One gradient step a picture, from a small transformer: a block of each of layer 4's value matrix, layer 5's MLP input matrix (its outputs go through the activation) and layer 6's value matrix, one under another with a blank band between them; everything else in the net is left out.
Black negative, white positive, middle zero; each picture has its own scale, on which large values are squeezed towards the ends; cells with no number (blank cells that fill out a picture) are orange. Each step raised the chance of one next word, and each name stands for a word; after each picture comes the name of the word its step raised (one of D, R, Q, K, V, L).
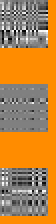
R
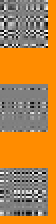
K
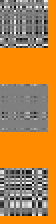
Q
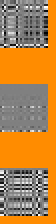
Q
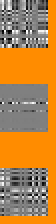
R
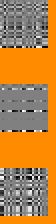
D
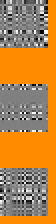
R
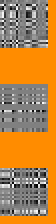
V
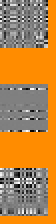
V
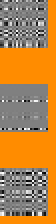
K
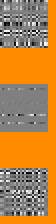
K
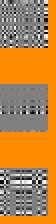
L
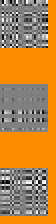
L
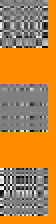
D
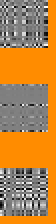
Q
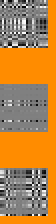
Q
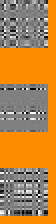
K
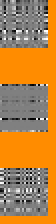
R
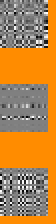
L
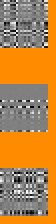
K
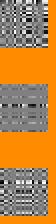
L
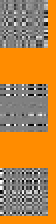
K
